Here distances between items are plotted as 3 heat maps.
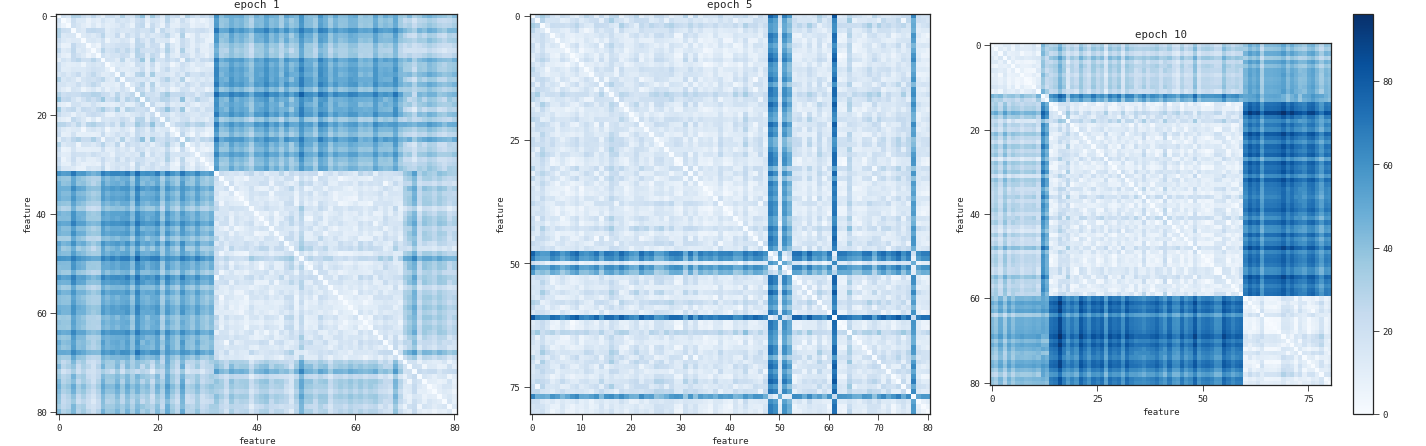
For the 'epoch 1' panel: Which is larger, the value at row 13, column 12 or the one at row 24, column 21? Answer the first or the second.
the first
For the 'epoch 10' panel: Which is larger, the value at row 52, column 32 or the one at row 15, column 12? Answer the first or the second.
the second
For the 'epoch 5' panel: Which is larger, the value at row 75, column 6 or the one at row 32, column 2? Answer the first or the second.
the second
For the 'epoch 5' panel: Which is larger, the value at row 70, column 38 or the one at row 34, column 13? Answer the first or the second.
the first
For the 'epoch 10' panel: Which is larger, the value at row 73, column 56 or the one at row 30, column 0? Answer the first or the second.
the first
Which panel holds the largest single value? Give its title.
epoch 10
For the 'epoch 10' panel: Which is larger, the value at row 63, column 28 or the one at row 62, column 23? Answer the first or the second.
the first
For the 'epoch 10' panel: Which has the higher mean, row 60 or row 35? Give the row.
60
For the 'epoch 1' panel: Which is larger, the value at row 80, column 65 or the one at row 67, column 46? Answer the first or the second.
the first
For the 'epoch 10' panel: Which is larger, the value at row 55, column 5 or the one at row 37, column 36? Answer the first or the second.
the first
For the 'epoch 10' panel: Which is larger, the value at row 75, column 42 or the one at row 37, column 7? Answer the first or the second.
the first
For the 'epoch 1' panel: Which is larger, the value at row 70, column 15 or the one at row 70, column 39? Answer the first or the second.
the first
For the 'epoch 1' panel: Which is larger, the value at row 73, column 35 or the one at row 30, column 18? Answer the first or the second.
the first
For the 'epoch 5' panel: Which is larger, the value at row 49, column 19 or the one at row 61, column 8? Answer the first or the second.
the second
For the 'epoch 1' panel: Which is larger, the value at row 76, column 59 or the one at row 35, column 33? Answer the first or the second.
the first
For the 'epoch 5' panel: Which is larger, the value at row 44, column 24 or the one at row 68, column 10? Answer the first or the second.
the second
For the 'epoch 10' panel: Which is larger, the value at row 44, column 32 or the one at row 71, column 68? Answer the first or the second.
the first
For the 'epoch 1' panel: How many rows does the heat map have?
81
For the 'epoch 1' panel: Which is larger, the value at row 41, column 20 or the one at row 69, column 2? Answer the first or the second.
the first
